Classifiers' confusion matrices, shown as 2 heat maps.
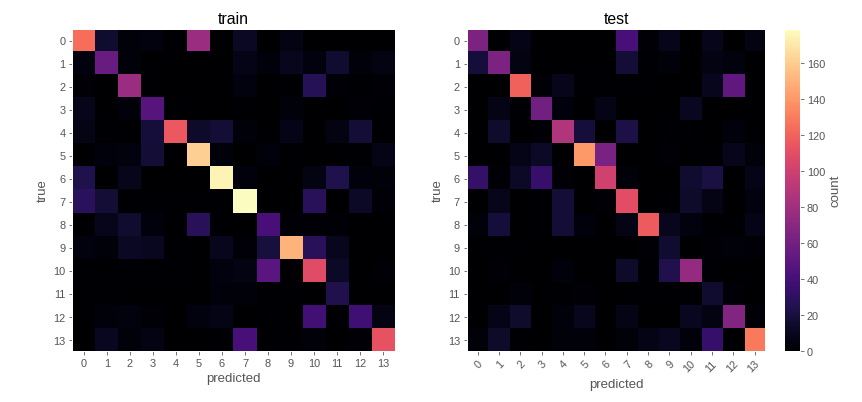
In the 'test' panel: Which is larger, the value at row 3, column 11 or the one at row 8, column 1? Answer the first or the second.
the second
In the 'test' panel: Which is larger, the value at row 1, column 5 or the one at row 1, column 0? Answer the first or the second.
the second
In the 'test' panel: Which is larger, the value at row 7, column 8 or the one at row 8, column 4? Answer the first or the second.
the second
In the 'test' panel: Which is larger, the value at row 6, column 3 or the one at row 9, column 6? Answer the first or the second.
the first
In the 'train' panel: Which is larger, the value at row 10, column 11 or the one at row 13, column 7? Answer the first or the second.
the second
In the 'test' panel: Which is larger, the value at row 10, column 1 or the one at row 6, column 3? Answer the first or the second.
the second
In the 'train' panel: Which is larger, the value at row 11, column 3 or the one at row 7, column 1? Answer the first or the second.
the second
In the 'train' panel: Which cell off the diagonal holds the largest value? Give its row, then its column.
0, 5
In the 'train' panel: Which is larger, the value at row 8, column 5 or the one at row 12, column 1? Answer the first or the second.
the first
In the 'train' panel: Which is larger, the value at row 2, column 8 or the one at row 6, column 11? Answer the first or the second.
the second
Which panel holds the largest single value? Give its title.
train
